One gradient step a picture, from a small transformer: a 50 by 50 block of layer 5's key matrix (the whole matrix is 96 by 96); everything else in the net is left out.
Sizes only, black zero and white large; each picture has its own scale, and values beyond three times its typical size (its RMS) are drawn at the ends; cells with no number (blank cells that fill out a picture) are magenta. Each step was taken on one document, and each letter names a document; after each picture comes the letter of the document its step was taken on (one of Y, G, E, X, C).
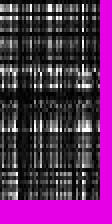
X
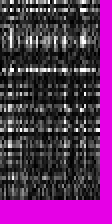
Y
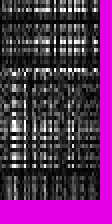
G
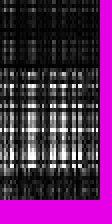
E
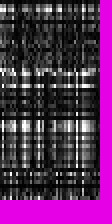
X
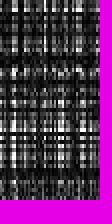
G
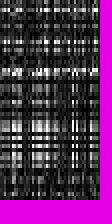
G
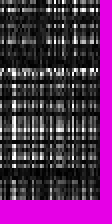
G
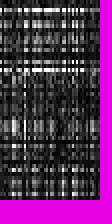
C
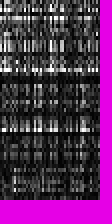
E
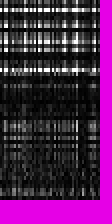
C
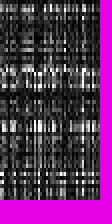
X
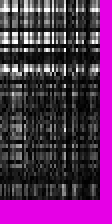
C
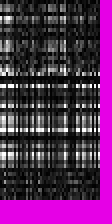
E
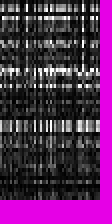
X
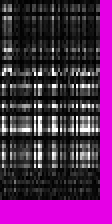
E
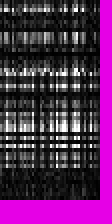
C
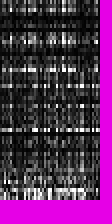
Y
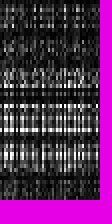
E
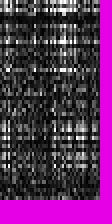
G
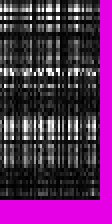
X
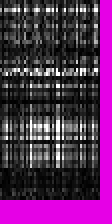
C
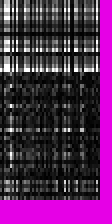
E
